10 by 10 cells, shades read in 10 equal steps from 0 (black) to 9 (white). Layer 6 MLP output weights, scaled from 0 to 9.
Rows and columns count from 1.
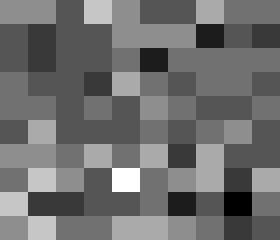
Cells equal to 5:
14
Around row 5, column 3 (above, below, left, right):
3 3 4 4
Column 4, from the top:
7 3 3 2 4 3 6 3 3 4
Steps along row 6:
up down same same up down up up down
